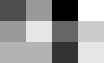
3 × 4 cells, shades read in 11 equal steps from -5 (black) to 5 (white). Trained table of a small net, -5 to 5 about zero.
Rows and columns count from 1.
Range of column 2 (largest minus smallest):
3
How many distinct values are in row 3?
3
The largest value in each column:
2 4 -1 5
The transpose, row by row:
-2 1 2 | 1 4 2 | -5 -1 -3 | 5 3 4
